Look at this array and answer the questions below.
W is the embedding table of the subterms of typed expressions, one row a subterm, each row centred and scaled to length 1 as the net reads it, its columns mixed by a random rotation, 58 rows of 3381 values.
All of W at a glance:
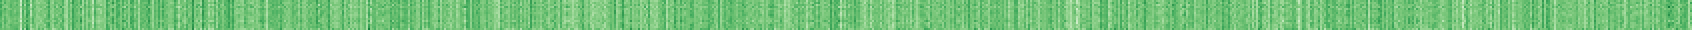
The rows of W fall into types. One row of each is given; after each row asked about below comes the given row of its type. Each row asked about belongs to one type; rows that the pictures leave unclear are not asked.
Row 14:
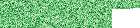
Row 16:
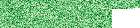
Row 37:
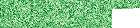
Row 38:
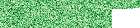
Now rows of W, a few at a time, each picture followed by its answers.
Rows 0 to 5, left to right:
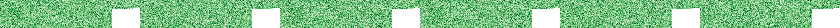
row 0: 14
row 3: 16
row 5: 37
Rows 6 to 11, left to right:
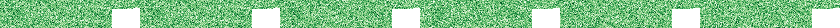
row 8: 14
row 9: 38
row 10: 14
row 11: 14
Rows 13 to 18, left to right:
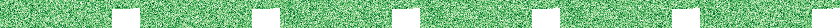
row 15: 16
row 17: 16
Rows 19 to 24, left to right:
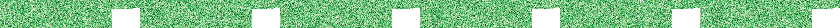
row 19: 38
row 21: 14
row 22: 14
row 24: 16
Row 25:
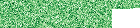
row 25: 14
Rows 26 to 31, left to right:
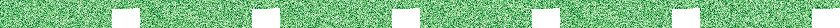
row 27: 16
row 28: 14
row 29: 38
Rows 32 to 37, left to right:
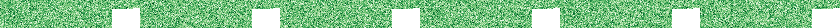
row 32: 16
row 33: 14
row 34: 38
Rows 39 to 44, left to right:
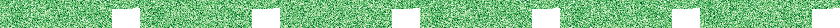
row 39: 16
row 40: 38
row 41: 38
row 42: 16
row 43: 38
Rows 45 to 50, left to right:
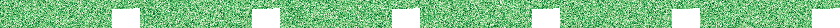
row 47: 16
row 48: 37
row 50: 14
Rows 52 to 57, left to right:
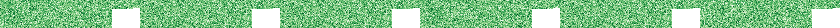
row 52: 16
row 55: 16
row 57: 38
